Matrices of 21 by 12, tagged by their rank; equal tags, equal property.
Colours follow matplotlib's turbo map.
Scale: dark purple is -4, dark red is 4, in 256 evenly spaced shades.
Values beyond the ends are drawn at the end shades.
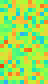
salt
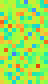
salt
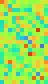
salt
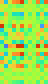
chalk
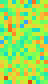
salt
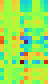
chalk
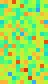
salt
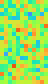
salt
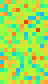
salt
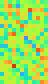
salt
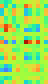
chalk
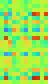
chalk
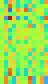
chalk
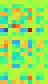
chalk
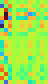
chalk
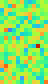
salt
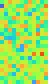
salt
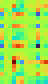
chalk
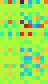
chalk
